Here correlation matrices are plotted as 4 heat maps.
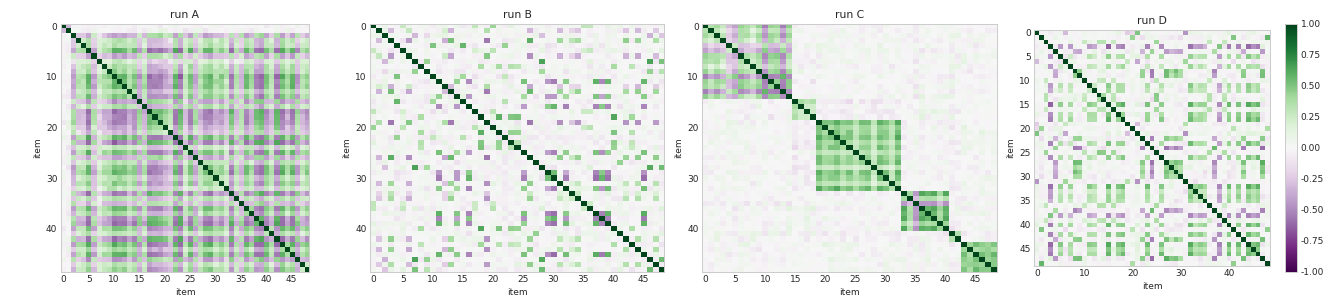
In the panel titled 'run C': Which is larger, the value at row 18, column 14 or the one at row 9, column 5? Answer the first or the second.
the first
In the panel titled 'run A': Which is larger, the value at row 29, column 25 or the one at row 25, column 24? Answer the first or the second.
the first
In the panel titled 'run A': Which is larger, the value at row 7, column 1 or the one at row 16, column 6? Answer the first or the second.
the first
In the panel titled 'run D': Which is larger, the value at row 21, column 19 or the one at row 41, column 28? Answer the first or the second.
the second
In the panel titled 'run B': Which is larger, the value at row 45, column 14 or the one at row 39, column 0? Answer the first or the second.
the first
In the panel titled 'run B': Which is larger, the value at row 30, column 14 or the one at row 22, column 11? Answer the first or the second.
the second
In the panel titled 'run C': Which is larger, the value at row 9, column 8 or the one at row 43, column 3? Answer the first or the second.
the first
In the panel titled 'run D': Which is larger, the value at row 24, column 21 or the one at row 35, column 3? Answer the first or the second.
the first
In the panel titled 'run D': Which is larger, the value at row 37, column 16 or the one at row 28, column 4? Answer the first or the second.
the first
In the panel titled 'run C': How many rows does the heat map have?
49
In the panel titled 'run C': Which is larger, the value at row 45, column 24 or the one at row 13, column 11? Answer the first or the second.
the first
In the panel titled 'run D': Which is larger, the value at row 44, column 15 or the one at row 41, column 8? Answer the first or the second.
the first
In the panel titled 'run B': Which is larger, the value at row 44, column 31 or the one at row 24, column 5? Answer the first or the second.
the first
